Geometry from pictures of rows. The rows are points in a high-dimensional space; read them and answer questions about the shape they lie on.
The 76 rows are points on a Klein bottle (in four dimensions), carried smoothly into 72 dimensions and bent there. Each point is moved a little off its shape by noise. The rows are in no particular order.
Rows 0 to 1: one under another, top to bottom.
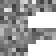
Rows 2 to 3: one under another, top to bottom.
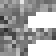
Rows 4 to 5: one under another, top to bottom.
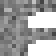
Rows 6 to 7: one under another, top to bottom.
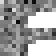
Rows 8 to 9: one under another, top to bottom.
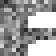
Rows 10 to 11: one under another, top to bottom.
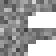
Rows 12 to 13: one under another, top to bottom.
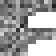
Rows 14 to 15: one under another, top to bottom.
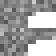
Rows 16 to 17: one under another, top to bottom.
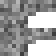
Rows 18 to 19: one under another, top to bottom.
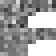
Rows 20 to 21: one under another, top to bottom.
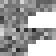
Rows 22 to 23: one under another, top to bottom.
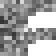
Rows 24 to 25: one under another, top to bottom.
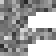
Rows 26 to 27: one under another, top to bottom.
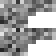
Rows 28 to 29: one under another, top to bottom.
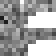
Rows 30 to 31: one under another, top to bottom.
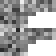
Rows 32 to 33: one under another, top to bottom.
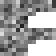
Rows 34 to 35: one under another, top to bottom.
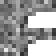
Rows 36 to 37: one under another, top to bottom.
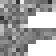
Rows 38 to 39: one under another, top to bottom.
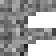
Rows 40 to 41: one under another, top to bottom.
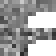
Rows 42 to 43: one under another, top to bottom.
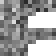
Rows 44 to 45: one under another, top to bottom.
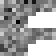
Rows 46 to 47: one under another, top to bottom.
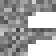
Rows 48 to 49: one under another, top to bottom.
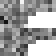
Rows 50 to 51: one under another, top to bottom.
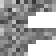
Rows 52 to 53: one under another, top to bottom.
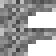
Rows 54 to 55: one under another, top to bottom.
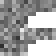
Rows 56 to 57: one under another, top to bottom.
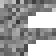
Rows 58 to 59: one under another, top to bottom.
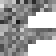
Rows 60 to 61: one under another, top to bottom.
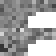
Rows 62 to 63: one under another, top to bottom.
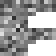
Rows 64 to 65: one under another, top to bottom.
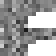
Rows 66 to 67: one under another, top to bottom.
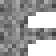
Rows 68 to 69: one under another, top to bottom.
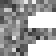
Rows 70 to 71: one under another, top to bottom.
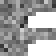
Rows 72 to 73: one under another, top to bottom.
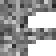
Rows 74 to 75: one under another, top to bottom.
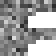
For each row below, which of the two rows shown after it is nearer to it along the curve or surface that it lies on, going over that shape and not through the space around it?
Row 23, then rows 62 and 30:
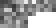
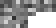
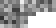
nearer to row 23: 62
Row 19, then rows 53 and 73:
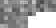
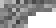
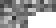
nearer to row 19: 73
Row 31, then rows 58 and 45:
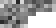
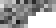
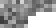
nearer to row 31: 58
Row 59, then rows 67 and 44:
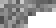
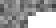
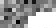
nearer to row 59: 44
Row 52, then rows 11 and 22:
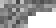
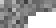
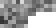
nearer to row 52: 11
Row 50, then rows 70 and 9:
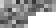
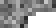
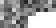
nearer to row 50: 9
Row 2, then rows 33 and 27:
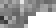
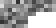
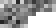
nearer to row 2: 33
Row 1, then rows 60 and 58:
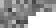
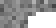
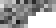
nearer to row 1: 58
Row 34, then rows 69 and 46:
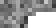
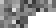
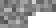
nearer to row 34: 46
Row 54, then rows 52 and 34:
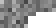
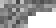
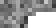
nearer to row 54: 52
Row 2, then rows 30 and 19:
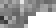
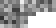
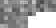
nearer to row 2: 19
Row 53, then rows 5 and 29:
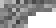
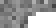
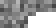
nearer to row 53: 29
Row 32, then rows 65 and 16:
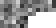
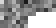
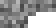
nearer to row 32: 65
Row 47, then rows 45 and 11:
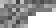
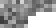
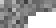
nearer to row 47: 11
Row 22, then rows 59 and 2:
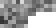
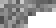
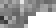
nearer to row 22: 2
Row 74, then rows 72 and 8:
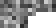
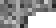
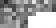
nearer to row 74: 72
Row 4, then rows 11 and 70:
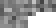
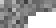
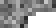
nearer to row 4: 70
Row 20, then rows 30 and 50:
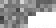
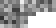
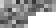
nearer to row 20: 30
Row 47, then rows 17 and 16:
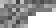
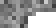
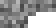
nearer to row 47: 16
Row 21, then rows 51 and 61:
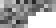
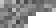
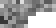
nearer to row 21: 61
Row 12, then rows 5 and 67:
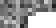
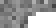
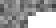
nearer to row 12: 5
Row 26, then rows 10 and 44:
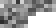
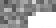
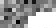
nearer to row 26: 44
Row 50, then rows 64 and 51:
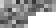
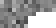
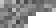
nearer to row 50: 64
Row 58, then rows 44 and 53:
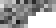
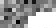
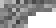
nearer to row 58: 44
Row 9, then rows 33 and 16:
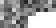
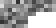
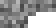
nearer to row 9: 16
